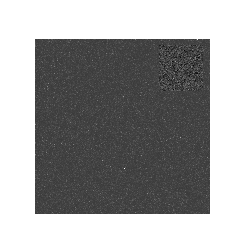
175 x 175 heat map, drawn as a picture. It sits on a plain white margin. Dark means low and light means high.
Mirror symmetry: none. Odd rows or columns: none. Roughest part: top right. Slope: none. Odd patch: rougher, in the top right. Histogram: skewed, a long tail of high values. Grain: fine.
